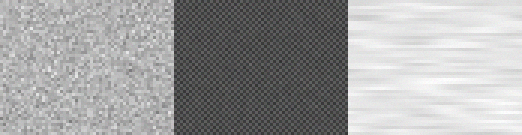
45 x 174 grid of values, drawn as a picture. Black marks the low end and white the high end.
The table splits into one row of 3 panels. Panel 1,1: high, fine-grained. Panel 1,2: low, checkered. Panel 1,3: very high, streaked across, faint in contrast.
